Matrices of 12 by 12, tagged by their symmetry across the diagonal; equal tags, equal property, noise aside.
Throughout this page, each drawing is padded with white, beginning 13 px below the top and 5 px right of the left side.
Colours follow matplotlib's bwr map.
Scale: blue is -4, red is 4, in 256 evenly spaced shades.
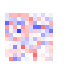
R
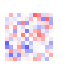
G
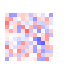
R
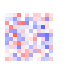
R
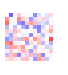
R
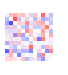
G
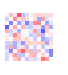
G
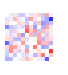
R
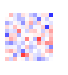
R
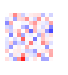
G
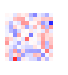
G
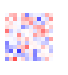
R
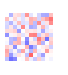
G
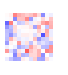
G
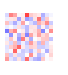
R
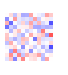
R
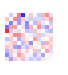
G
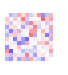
G
